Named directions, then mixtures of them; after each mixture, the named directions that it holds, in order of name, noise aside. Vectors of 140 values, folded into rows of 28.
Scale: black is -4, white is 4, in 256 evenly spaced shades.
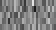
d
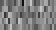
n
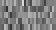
d, n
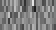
d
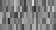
d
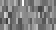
n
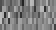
d, n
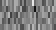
d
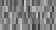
d, n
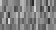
d, n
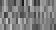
n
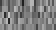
d, n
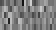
n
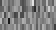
d, n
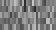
d, n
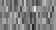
d, n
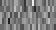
d
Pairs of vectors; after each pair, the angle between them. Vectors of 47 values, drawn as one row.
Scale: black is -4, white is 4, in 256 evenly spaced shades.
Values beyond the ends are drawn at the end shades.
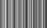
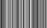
orthogonal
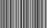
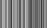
orthogonal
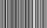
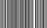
nearly parallel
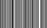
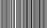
partly opposed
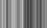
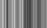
nearly parallel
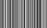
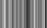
orthogonal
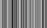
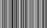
nearly parallel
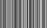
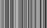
partly opposed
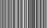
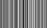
nearly opposite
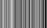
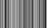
partly aligned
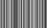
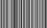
nearly parallel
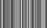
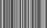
nearly parallel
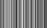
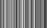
nearly parallel
